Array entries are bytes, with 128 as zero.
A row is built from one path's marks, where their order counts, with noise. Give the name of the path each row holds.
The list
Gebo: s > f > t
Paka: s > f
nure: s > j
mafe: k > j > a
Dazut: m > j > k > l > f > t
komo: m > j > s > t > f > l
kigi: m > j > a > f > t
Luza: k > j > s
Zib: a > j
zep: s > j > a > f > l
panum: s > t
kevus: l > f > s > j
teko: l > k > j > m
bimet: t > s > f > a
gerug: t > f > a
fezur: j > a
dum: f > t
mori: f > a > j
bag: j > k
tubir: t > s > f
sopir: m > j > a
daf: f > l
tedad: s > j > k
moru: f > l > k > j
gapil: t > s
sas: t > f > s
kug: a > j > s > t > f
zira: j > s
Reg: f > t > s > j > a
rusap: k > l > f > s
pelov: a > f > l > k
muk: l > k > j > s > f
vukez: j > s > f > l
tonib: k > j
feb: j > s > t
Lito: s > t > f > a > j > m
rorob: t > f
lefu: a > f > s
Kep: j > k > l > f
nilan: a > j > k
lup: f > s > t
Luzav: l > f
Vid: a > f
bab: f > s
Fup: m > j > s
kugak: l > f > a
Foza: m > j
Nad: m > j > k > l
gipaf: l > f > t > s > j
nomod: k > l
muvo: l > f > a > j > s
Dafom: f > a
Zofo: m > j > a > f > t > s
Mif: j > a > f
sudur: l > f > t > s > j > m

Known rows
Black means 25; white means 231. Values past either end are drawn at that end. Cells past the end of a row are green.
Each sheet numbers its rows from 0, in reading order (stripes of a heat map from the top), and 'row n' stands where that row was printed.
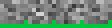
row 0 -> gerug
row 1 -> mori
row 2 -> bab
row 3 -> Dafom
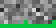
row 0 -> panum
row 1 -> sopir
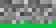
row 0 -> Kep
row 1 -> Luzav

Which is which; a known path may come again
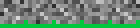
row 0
Nad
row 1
zira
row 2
Foza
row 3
bimet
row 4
gipaf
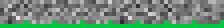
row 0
Luza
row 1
Gebo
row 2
Luzav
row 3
Kep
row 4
muvo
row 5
mori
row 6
panum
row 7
Dafom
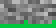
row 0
gerug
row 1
Mif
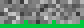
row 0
moru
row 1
rusap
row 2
kigi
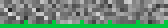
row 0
sopir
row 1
Reg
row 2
dum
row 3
kevus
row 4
kugak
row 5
bab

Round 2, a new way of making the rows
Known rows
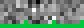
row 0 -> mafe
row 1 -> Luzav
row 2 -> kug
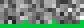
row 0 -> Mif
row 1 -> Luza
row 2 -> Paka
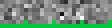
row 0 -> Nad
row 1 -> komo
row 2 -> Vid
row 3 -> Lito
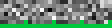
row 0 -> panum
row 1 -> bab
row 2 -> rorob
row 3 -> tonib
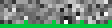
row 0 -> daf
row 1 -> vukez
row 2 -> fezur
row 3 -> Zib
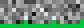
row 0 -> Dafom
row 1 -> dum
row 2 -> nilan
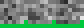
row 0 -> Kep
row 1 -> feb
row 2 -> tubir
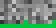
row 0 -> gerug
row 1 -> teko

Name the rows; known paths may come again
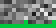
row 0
tubir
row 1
panum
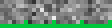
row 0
Zofo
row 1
dum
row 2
muvo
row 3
bimet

